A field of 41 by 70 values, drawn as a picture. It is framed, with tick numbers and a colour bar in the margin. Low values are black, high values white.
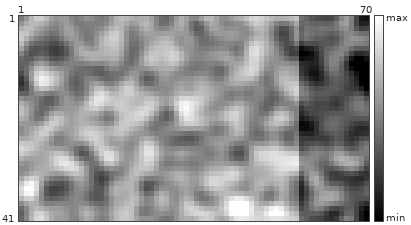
The field is mottled with small blotches. No regular stripes run through it. The left part is higher, up to a seam about 80% of the way across.
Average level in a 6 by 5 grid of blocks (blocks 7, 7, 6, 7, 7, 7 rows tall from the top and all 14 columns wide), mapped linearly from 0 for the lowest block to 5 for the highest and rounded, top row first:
34332
33340
35431
44331
44452
33451
